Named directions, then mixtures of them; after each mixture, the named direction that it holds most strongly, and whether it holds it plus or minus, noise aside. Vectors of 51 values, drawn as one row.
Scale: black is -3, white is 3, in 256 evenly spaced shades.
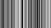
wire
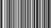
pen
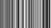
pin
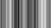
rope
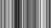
rope, plus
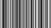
pen, minus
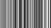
pin, minus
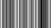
rope, minus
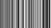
pin, plus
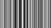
pin, minus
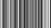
pin, minus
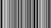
pen, plus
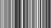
wire, minus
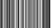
pin, plus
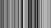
wire, plus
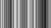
rope, minus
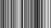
wire, plus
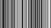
wire, plus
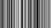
wire, plus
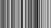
wire, plus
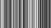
wire, minus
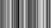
rope, plus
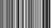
pin, plus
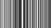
wire, minus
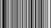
pen, minus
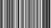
pin, plus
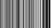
pin, plus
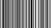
pen, minus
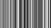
pin, minus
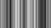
rope, minus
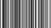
pen, minus
